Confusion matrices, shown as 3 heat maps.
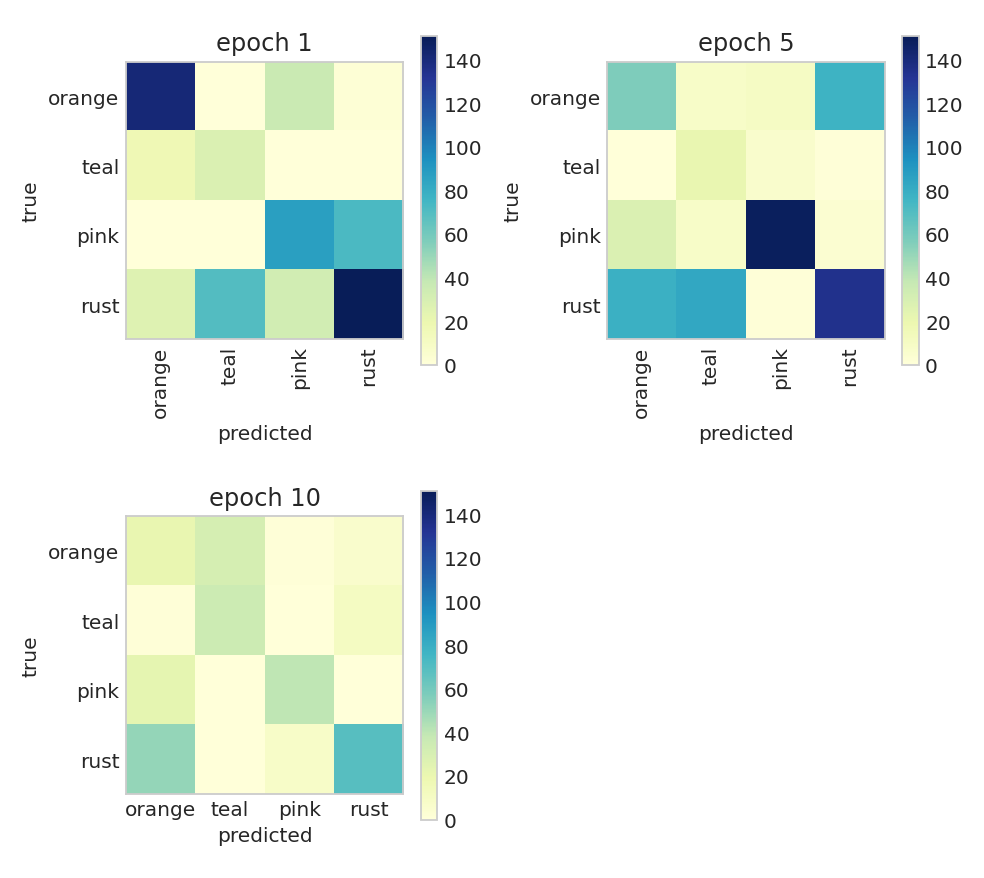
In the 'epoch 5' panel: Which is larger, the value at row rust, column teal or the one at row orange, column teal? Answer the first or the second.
the first
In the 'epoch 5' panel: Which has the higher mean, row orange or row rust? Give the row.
rust
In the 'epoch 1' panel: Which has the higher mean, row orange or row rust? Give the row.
rust
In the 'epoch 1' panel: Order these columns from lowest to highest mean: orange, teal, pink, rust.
teal, pink, orange, rust
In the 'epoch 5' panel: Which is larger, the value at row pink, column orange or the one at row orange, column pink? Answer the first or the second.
the first
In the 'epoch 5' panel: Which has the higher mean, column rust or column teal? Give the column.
rust
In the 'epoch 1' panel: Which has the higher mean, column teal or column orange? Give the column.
orange
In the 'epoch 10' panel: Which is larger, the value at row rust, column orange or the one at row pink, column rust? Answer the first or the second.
the first
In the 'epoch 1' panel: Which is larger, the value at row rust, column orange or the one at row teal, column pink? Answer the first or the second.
the first
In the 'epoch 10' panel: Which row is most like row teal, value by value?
orange
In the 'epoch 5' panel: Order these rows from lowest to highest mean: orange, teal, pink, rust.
teal, orange, pink, rust
